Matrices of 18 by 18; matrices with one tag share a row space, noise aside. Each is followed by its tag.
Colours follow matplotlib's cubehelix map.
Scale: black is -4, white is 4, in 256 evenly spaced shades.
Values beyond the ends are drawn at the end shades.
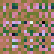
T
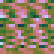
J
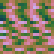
J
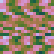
J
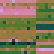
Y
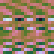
J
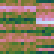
Y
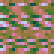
J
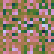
T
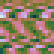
J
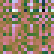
T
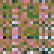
T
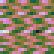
J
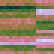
Y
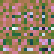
T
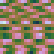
J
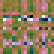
T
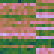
Y
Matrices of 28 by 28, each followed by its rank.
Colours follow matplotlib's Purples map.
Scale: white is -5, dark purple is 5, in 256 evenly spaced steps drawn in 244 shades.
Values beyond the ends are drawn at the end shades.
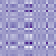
one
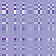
one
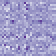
five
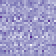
five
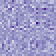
five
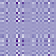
one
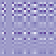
one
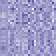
five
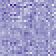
five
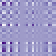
one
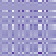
one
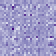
five
